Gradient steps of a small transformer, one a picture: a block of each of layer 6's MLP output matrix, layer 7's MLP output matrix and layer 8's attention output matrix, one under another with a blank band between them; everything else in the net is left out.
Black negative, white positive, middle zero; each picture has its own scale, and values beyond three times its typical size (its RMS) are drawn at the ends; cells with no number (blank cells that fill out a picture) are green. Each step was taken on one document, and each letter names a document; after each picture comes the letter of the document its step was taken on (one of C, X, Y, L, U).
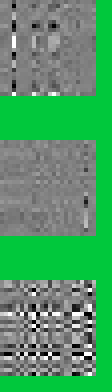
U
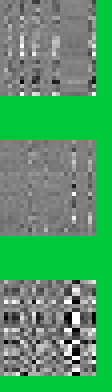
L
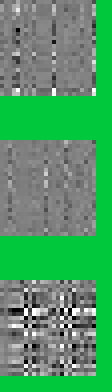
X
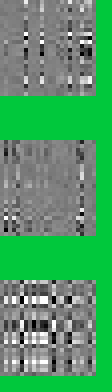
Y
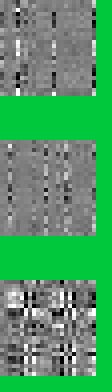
X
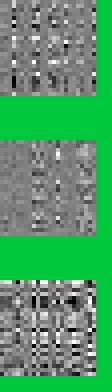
U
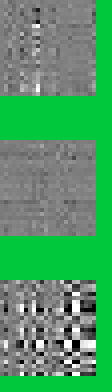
L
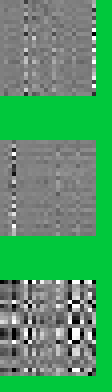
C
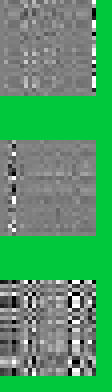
C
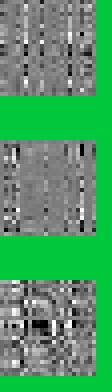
Y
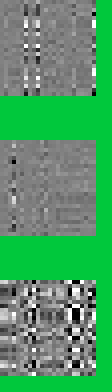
C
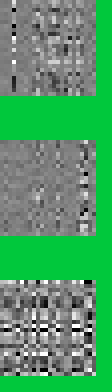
U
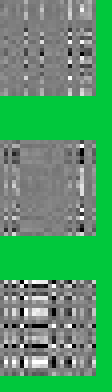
Y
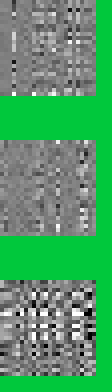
U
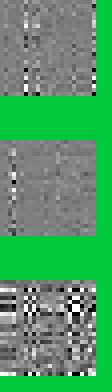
C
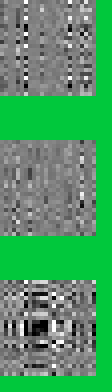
Y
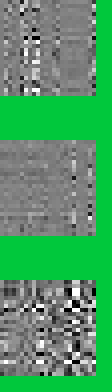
L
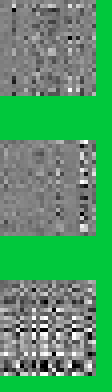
U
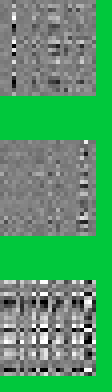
U
